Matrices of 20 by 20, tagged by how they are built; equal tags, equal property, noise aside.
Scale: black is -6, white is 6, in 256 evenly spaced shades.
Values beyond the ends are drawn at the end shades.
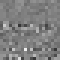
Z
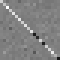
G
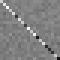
G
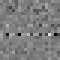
Z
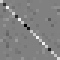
G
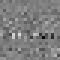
Z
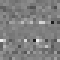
Z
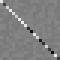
G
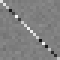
G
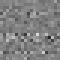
Z
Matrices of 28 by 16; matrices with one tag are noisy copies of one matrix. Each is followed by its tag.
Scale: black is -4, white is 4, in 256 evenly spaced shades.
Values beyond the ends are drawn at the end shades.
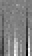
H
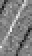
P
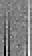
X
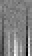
H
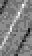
P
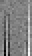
X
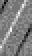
P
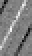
P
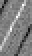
P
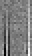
X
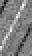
P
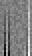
X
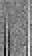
X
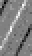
P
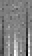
H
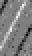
P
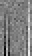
X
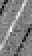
P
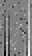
X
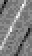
P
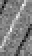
P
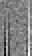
X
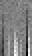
H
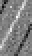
P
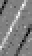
P
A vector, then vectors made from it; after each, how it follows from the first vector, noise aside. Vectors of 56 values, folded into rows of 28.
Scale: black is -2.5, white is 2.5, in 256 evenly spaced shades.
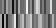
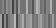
shrunk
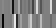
partly zeroed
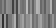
shrunk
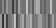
shrunk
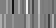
partly zeroed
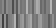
shrunk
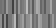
shrunk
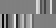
partly zeroed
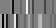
partly zeroed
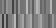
shrunk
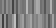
shrunk
